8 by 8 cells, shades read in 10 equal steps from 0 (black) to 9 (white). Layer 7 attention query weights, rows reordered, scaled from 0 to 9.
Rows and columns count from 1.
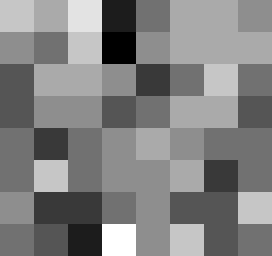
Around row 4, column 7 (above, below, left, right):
7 4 6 3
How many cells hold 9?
1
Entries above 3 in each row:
7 7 6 5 7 7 4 5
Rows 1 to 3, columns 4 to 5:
1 4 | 0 5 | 5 2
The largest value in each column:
7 7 8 9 6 7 7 7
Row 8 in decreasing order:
9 7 5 4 4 3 3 1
